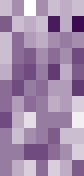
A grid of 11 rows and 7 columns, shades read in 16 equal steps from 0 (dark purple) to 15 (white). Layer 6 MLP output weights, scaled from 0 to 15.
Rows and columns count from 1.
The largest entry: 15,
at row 1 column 3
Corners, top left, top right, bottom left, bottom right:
11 11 7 5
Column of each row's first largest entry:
3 2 1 1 1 5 7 7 2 7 3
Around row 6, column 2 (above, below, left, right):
5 9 6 7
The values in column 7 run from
0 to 14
